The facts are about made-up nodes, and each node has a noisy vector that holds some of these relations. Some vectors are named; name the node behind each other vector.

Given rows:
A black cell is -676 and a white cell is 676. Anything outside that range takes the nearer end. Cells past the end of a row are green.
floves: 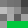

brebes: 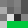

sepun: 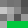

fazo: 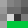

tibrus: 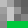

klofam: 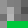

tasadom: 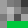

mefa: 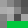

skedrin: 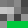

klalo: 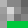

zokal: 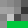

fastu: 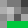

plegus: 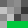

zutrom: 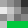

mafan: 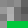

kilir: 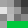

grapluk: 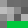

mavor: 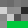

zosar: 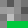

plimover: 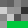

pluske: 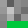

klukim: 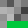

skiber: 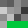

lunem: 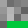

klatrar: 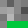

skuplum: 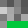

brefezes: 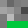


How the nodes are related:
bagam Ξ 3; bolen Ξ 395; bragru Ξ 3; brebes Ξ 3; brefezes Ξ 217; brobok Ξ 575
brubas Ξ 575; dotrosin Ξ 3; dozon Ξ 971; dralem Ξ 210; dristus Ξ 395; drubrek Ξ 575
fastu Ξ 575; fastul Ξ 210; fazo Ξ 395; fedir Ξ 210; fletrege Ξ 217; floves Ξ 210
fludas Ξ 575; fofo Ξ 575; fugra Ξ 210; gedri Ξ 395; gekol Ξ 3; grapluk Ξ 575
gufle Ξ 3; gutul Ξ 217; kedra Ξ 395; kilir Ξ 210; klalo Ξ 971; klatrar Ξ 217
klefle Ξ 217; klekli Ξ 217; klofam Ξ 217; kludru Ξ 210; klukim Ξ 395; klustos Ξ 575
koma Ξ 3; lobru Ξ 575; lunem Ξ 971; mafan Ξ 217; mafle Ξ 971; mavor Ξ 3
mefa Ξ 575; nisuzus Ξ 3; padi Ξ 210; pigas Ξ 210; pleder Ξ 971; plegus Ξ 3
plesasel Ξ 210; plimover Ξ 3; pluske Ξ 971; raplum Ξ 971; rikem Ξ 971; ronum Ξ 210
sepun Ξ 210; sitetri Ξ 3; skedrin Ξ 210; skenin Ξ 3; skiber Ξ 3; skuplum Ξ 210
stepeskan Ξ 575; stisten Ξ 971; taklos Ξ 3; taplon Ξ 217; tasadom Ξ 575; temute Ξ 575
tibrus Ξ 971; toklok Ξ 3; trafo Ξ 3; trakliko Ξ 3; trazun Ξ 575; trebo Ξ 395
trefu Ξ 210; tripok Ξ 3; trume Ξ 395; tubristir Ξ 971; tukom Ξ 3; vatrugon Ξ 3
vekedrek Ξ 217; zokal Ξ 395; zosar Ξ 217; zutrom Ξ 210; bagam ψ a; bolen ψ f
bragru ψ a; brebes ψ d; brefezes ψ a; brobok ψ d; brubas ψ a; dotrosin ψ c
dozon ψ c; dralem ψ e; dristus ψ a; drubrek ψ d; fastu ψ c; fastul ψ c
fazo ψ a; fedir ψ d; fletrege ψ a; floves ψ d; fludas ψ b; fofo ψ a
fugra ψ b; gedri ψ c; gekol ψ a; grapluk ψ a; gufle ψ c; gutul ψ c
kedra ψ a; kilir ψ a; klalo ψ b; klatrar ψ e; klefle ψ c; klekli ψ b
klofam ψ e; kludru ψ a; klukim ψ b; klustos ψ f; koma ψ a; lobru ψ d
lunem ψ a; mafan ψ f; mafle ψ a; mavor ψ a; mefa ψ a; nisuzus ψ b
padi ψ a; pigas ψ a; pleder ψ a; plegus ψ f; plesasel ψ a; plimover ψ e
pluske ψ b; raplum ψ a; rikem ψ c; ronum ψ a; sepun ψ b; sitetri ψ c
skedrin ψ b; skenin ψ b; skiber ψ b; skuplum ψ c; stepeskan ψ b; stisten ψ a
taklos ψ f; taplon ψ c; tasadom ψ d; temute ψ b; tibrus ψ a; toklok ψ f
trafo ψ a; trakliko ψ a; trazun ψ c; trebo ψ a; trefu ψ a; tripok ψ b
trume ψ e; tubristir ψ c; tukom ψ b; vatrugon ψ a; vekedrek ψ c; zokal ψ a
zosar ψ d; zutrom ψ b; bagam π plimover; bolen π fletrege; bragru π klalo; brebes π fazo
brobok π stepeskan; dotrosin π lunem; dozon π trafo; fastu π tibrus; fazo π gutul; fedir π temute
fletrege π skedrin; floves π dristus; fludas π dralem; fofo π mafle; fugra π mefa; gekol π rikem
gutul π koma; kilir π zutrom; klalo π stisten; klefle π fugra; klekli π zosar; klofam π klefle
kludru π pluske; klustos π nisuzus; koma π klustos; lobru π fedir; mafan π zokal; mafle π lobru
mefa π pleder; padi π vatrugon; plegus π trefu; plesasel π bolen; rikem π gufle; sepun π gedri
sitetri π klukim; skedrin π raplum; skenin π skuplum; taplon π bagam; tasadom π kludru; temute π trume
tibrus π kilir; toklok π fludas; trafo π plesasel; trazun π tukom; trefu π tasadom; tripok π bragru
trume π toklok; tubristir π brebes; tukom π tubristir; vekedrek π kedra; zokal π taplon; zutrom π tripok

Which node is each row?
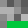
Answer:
drubrek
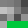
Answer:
fugra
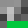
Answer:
fletrege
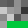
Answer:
gufle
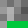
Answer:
klekli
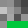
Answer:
trefu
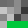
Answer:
skenin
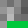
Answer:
vekedrek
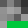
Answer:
fedir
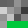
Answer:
taklos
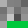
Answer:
tubristir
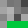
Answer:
trazun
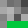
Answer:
brobok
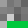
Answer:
gutul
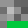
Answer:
mafle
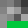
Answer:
lobru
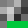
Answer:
bolen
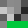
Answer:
trafo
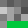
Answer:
dralem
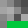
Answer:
fofo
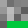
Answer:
raplum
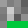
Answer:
dozon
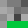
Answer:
klustos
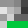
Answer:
tripok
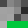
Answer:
toklok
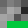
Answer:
trume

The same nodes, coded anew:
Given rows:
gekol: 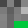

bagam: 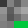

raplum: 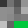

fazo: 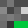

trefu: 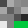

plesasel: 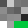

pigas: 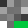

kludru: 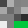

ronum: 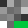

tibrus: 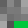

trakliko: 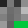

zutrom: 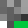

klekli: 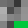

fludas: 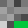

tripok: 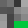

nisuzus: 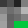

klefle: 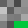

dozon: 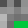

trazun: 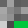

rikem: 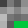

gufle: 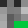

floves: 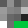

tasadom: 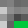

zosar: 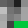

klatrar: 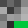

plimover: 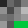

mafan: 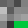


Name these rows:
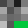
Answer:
klukim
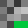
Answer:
trume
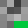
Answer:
fletrege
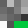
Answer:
kilir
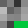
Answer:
vekedrek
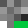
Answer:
sepun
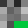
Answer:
gedri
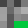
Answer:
plegus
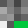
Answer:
stepeskan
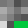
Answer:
brobok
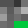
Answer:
tukom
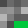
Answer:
tubristir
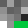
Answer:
skedrin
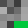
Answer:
brefezes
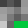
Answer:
pluske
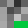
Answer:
bolen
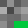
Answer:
zokal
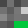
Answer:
koma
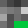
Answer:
brebes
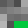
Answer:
klalo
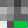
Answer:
drubrek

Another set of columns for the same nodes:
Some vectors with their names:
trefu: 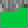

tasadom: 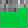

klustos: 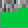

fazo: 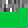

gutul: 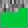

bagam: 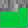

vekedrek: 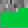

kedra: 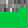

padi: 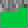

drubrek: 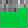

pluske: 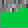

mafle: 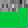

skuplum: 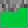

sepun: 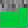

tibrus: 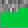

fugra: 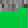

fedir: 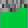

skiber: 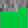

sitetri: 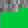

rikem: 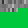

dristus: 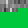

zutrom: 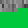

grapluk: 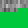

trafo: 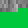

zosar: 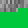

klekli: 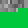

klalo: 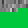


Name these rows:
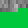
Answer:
bragru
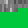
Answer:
bolen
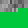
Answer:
mafan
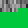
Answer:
toklok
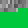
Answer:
klatrar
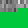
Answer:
brobok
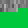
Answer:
skenin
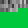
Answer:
tukom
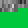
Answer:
trume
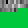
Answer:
fludas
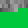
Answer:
plimover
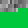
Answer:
klofam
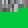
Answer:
koma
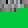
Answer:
temute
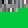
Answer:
tubristir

